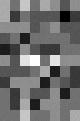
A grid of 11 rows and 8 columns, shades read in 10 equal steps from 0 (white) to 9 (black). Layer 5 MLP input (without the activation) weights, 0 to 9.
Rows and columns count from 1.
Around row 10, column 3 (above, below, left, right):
4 2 7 8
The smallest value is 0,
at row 6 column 4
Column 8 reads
4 7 6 6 5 4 7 7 5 5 3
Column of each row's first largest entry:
7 7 4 3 1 2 6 5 7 4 1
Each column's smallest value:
3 4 1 0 3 1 4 3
